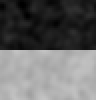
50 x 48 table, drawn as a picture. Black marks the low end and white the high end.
It is made of 2 by 1 panels. Panel 1,1: very low, blotchy, faint in contrast. Panel 2,1: high, blotchy, faint in contrast.
